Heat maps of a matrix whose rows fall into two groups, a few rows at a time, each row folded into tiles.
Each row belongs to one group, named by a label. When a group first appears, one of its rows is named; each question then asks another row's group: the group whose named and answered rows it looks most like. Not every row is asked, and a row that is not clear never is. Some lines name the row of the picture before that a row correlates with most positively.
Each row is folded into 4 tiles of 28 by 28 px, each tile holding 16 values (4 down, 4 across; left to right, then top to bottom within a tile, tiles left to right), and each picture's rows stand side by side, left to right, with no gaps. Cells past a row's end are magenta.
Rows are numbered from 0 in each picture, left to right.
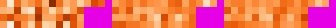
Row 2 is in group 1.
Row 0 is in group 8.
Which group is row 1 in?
1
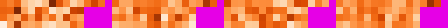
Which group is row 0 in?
8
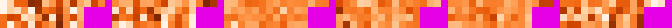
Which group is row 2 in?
8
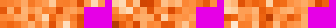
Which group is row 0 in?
1
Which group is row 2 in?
8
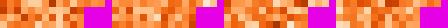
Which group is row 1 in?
1
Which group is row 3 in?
8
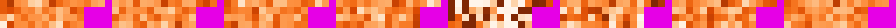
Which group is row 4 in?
8
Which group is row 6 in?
8
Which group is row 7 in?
8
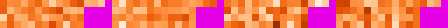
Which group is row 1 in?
8
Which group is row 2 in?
1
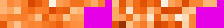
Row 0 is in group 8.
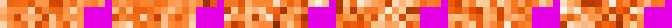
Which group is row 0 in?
8
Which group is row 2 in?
1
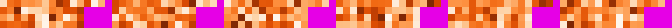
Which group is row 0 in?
1
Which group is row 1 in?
1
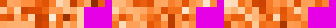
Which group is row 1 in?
8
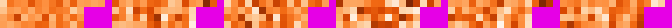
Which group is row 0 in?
8
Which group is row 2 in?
8
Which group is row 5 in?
1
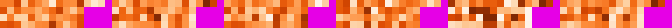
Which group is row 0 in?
1
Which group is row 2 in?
1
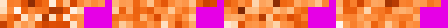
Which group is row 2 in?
8
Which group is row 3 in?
8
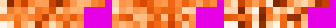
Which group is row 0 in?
8
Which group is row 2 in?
8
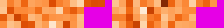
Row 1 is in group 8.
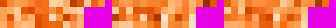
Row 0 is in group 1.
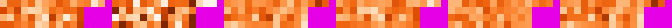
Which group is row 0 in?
1
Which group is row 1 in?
1
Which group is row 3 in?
1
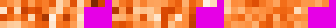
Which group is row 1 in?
1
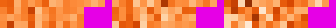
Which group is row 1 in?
8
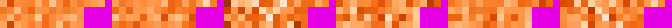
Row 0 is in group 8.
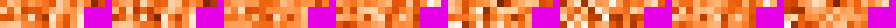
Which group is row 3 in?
1
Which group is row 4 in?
8
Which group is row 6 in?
1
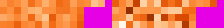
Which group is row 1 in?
8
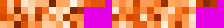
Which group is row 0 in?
8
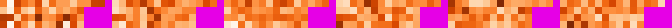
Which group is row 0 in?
8
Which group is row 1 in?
8
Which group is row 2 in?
8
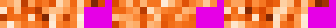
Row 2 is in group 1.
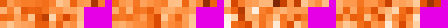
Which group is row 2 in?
8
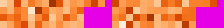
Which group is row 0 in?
8
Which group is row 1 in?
8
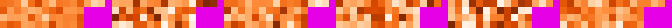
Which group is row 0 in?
1
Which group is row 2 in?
1
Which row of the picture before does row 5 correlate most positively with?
1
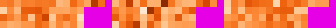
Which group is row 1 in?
8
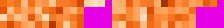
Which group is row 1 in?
8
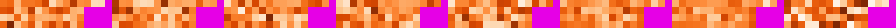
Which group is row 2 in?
8
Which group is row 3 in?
8
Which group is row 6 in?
1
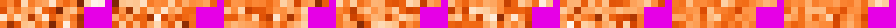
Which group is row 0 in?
1
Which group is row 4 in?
1
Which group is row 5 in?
8
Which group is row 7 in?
1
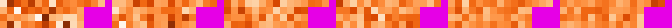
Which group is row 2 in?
8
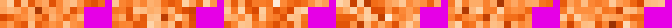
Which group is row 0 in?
8
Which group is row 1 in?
1
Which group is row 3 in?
8
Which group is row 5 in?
1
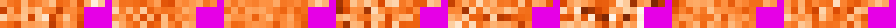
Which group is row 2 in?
1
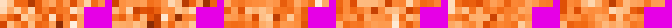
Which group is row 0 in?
8
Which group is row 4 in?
8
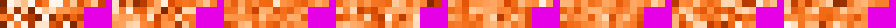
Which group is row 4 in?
1
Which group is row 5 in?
1
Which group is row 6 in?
1
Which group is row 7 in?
8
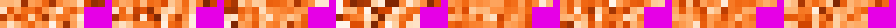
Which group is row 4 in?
1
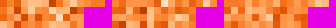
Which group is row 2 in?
1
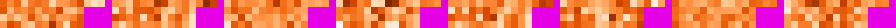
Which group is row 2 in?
8
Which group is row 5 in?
1
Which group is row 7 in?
8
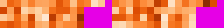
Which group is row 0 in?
1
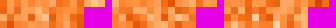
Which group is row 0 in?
1
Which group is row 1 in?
1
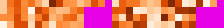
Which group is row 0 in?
8
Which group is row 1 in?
1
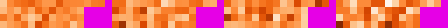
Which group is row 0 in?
8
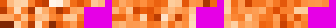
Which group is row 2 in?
8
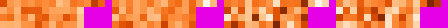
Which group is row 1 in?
1
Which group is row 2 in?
1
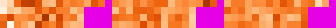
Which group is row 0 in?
8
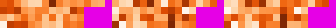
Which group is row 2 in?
8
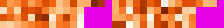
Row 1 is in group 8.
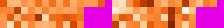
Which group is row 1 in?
8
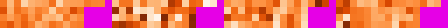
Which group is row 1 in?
1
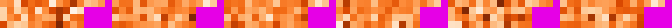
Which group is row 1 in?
1
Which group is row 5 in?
1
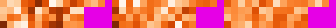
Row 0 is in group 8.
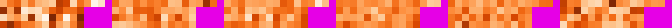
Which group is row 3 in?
1
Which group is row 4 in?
8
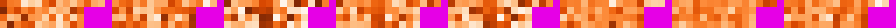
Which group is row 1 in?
1
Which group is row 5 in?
1
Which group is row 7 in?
1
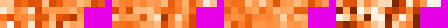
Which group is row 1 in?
1
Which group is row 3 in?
1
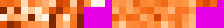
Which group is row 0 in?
1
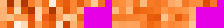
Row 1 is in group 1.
